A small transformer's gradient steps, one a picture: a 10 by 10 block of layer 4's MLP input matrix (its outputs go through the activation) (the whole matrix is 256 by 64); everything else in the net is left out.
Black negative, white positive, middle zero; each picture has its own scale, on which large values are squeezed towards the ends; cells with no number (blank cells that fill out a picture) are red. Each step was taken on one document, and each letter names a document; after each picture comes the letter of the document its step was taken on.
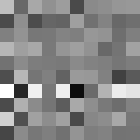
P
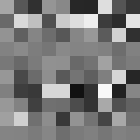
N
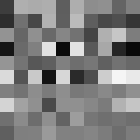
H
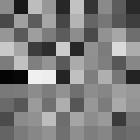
H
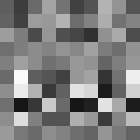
N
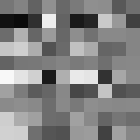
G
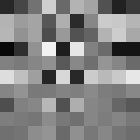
H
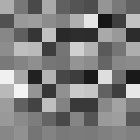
N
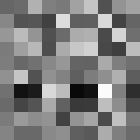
N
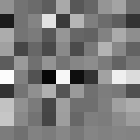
H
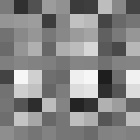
N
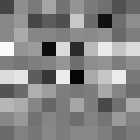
H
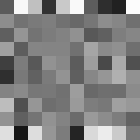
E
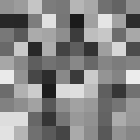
G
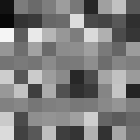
G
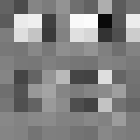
N
